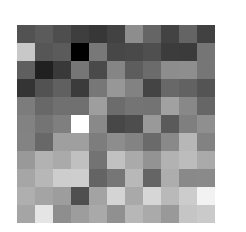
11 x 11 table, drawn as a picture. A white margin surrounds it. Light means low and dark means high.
Slope: up to the top. Ninth with the highest average: top left. Average level on the scale: 50%. Stripes: none.
